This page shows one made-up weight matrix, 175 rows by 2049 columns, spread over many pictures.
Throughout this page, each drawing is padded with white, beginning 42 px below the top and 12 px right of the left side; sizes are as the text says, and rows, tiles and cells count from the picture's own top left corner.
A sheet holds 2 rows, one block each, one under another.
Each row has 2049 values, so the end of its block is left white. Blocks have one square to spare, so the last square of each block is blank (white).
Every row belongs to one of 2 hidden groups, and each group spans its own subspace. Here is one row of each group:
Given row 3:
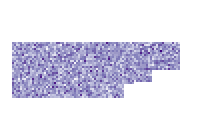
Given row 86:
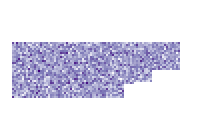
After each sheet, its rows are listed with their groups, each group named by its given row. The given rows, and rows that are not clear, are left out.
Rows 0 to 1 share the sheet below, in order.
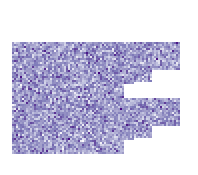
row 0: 86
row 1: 3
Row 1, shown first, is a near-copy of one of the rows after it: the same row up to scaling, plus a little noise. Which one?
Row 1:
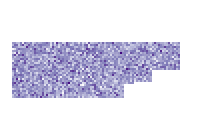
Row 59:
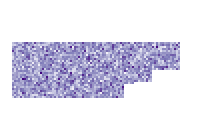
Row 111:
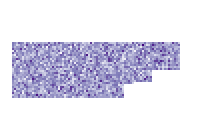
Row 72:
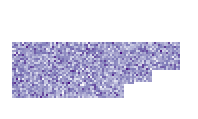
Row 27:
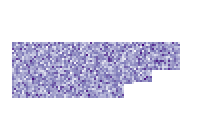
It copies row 72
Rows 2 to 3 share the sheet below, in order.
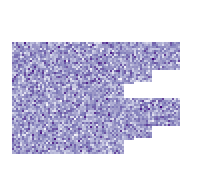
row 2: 86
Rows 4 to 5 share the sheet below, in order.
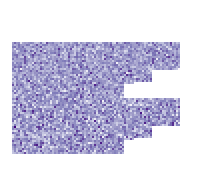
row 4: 86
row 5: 86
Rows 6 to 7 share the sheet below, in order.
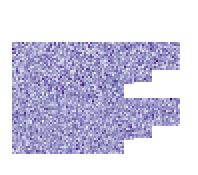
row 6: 3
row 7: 86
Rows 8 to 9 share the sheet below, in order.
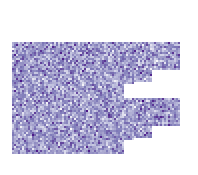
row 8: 3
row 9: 3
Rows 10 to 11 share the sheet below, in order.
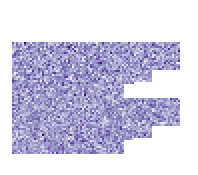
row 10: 86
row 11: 3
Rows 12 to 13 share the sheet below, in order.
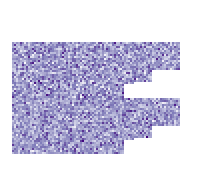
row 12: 86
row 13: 3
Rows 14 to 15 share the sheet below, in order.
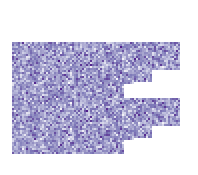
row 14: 3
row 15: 3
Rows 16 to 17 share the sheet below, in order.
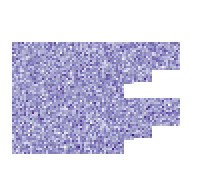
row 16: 3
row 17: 86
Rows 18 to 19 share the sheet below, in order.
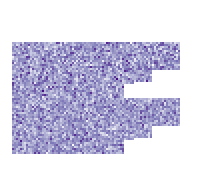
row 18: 3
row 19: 86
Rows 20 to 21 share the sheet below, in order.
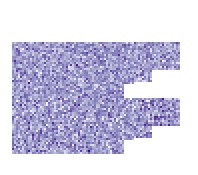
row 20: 86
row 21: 3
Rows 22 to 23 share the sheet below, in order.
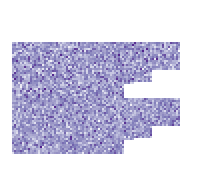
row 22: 86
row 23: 86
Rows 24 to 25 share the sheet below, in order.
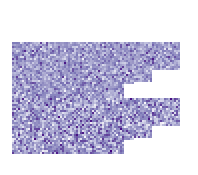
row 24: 86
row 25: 3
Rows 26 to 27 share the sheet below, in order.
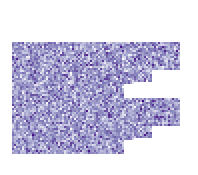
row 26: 3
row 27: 3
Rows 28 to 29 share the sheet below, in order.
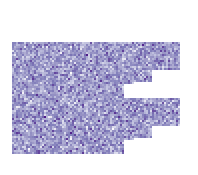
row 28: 3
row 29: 86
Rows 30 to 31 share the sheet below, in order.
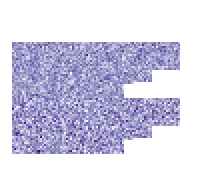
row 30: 3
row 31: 86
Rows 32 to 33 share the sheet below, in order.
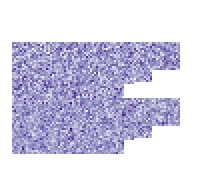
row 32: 86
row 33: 3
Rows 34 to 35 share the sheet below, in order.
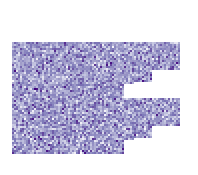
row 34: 86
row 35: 86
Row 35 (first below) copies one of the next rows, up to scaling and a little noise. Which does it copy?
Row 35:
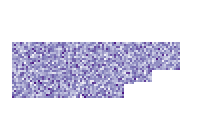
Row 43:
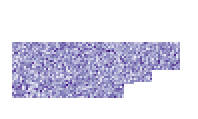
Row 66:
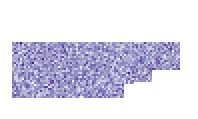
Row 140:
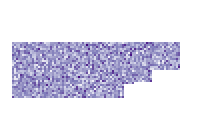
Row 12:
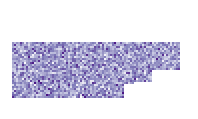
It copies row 12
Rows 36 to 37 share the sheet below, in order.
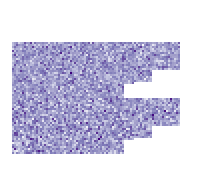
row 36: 3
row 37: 86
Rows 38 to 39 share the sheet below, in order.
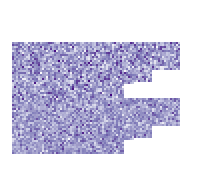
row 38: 3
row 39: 3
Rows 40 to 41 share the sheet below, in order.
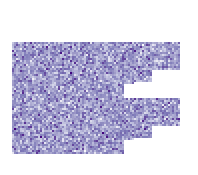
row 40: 3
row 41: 86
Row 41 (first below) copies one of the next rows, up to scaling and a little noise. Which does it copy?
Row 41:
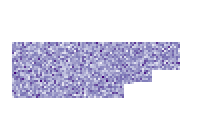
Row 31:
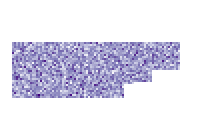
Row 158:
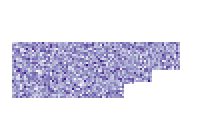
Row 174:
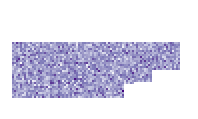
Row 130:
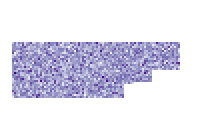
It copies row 130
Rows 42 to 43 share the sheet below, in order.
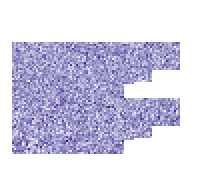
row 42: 86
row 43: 86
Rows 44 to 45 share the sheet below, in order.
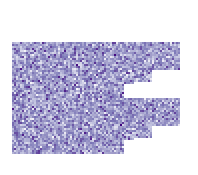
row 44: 86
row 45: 86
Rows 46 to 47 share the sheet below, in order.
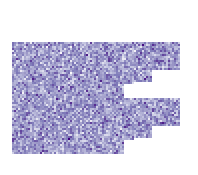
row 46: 3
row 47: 3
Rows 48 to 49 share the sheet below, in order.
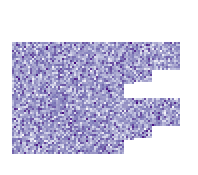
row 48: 3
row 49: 86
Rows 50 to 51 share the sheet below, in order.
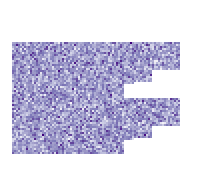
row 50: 3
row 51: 3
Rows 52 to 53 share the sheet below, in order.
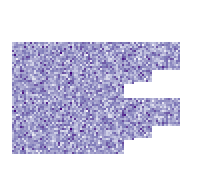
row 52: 3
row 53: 3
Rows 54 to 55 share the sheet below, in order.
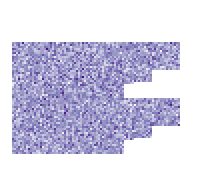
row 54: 3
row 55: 86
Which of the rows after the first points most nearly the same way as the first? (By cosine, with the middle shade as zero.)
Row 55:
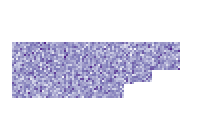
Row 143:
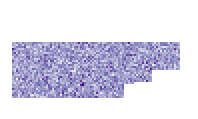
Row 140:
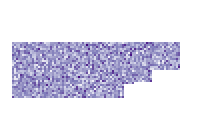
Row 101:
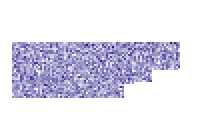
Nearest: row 143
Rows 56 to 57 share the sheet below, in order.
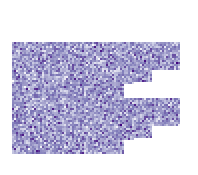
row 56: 86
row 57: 86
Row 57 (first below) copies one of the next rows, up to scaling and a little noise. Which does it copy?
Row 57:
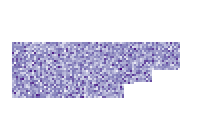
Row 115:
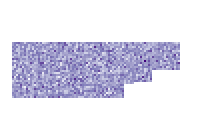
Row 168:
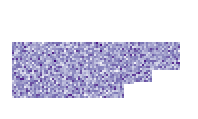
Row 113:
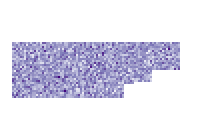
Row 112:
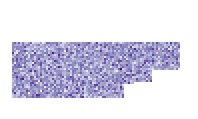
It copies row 112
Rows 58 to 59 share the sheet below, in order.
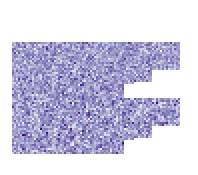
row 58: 3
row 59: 3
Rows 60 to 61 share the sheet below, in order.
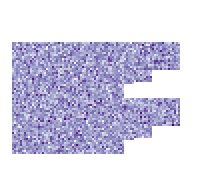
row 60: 3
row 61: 86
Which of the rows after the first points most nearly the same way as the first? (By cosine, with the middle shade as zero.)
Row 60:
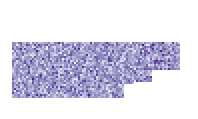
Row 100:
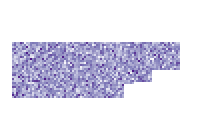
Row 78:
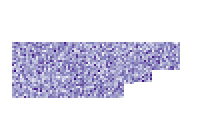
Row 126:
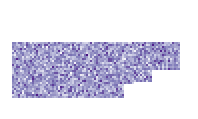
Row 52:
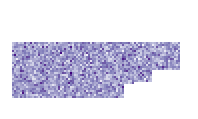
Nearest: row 126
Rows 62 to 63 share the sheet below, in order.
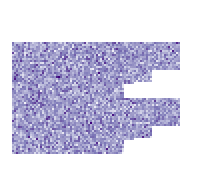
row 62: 86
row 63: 86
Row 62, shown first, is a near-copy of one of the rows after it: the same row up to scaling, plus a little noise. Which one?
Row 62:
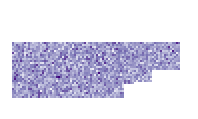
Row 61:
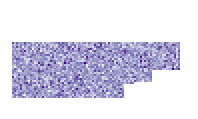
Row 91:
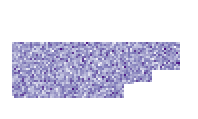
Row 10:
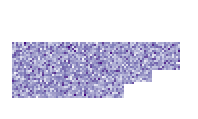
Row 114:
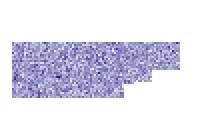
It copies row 114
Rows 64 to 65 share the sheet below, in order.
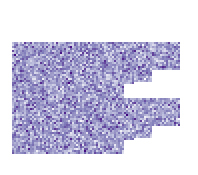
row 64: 3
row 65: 86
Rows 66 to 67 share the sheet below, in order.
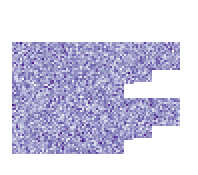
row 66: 86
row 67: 3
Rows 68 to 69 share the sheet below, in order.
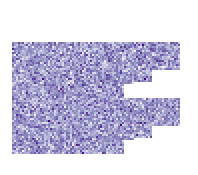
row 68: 3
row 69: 86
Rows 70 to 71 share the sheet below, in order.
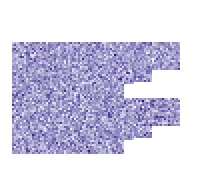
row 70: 86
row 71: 3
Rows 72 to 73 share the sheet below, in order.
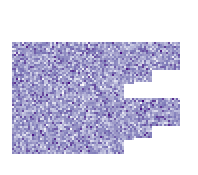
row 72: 3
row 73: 3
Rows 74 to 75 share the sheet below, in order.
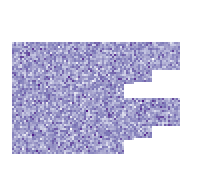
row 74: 86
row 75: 3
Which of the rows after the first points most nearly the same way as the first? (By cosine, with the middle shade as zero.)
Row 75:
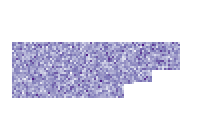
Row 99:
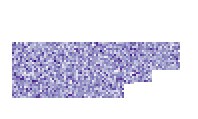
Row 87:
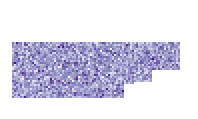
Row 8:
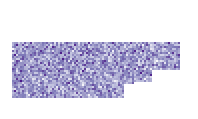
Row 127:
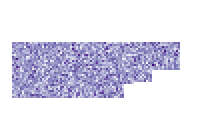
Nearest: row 127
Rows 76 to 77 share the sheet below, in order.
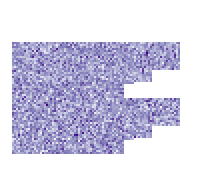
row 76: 86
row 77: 3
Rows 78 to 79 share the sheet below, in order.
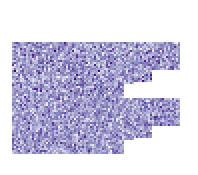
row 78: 86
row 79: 3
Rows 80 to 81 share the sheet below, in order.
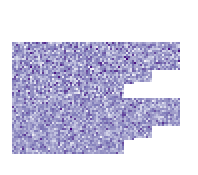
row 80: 86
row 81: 3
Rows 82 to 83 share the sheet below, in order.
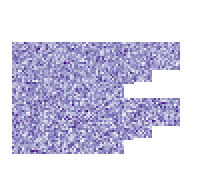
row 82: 86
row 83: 3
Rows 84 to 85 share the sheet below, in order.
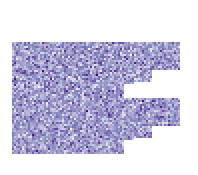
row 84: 86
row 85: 3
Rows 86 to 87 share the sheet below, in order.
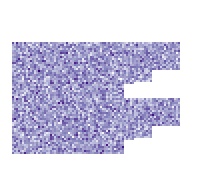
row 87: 86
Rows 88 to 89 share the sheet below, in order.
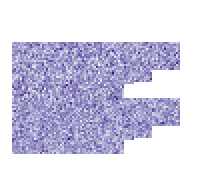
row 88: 86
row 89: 3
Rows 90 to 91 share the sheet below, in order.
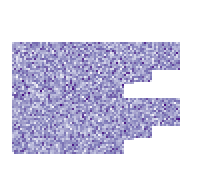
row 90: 86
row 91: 86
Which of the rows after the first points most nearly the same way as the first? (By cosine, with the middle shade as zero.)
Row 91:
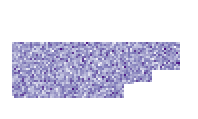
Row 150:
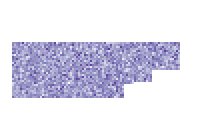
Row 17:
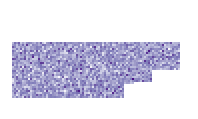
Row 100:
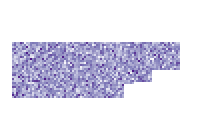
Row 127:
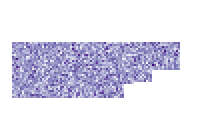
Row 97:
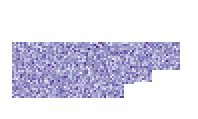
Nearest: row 100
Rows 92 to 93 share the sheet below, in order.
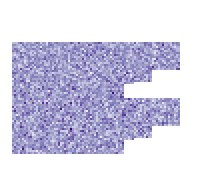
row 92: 86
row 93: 3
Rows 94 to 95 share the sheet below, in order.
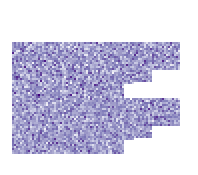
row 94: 86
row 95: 3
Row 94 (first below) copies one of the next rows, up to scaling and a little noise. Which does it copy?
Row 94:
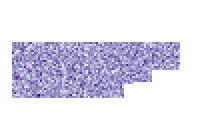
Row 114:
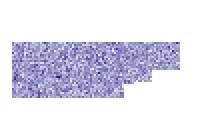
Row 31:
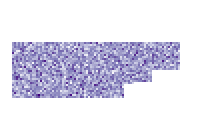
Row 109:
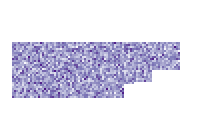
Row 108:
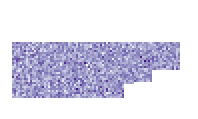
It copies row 31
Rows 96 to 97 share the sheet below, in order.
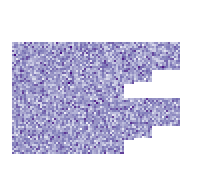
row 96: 3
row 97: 86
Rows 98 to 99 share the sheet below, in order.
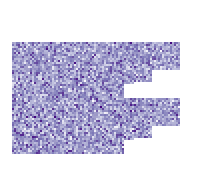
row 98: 3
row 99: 86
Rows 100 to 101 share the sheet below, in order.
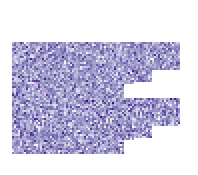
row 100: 86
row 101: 86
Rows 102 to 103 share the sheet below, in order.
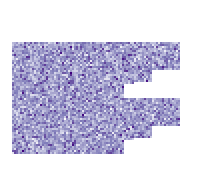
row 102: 3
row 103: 86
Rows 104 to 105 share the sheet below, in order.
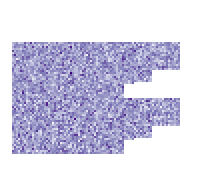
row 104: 3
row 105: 3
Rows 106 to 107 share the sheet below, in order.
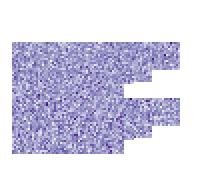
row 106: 86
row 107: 3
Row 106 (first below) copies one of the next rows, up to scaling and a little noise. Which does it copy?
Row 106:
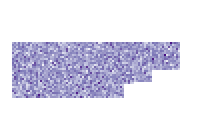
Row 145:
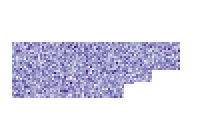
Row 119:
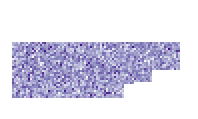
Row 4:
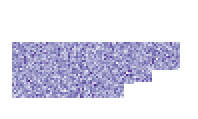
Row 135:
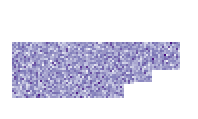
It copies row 135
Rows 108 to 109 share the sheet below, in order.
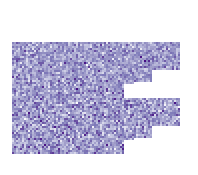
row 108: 86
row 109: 86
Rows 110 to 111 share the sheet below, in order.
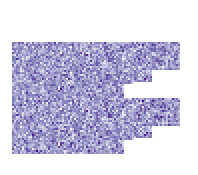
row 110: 3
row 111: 3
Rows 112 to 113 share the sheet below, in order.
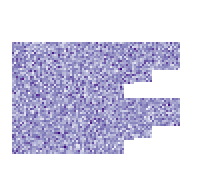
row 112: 86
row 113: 86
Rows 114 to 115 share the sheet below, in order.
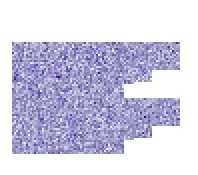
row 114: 86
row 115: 86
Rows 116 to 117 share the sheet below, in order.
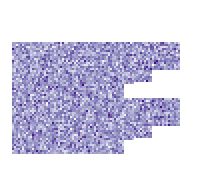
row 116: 3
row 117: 3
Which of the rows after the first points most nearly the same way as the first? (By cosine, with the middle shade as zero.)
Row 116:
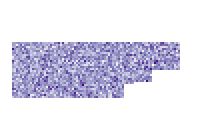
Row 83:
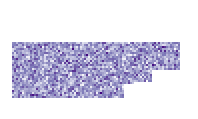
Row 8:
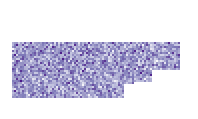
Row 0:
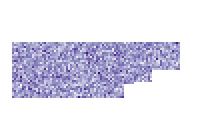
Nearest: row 0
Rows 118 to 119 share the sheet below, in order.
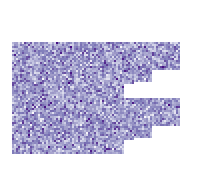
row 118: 3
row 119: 86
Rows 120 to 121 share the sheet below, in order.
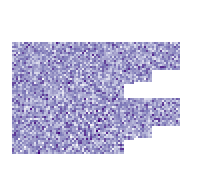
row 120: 3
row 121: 86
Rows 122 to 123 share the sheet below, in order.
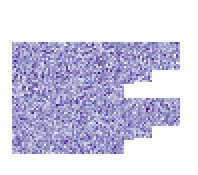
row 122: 86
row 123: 86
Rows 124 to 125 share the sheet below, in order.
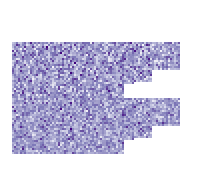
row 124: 3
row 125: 3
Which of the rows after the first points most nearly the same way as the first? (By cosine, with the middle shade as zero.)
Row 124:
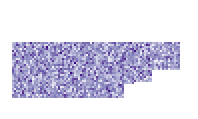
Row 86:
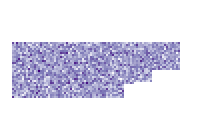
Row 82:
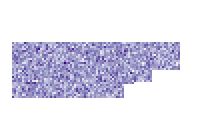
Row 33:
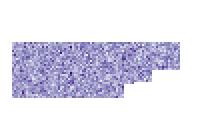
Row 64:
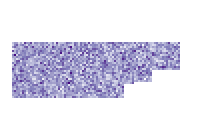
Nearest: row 33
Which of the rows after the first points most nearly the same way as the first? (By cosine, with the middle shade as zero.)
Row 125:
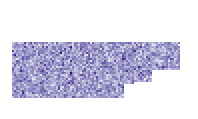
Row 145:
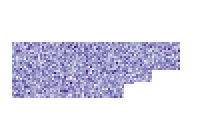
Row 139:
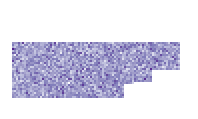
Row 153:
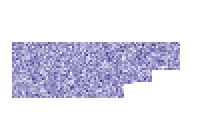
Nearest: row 145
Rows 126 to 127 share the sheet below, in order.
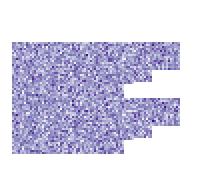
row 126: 3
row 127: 3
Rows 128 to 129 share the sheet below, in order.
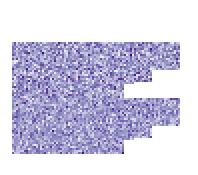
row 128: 86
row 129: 86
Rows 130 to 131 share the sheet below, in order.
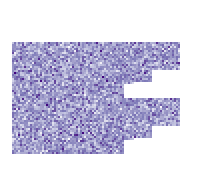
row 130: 86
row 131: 3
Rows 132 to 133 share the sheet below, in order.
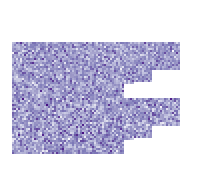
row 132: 86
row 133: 3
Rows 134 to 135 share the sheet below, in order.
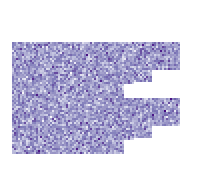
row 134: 3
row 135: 86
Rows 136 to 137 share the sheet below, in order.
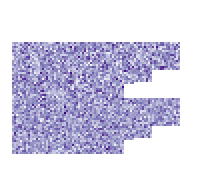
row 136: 3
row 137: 86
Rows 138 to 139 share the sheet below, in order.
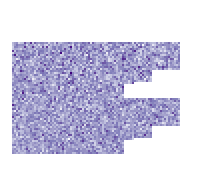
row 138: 3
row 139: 3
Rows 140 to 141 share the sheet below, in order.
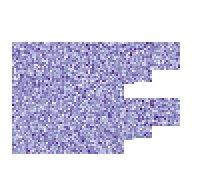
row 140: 86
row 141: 3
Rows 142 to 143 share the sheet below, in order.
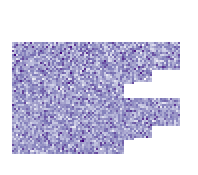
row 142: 3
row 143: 3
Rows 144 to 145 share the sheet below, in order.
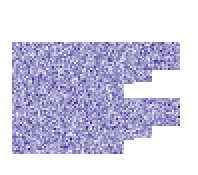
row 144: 3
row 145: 86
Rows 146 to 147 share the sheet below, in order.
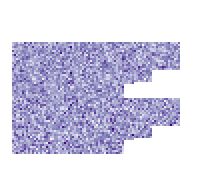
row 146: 3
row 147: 86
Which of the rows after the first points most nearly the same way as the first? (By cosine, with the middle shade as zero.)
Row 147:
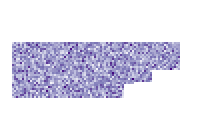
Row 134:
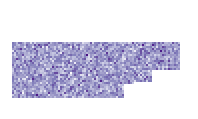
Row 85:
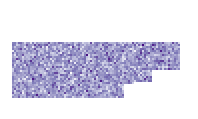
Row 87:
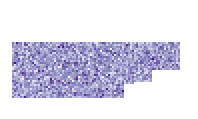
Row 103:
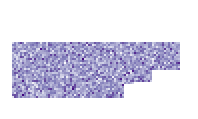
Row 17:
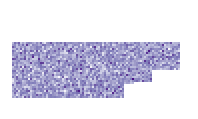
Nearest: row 17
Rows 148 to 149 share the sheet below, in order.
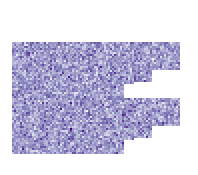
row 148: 86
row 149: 3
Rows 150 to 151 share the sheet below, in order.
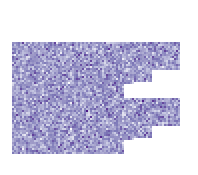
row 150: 3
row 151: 3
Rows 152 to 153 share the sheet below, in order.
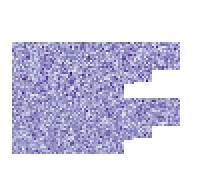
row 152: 3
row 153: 3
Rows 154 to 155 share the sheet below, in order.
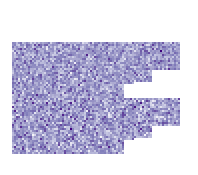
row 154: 3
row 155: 3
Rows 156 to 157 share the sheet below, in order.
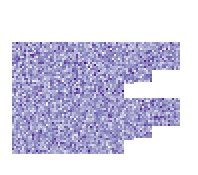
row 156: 86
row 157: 3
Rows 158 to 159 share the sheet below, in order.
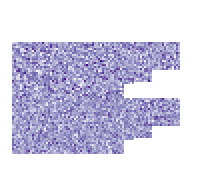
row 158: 86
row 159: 3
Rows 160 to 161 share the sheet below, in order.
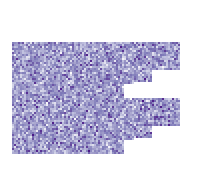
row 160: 3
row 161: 3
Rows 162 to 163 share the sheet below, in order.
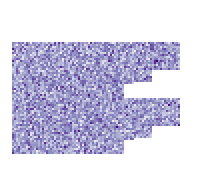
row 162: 3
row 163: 86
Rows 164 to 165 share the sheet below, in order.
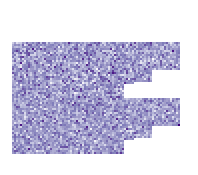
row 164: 86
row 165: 86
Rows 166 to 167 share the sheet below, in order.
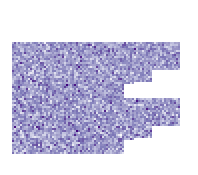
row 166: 86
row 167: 86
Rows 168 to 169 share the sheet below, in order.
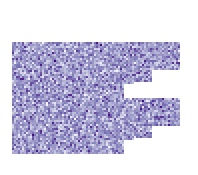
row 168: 86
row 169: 3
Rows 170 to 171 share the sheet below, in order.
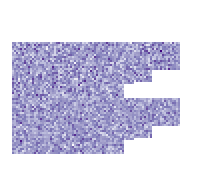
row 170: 3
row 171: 86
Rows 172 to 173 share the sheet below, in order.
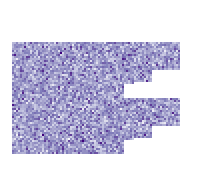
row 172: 3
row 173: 3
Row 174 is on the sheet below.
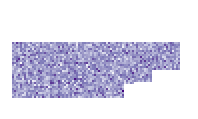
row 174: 86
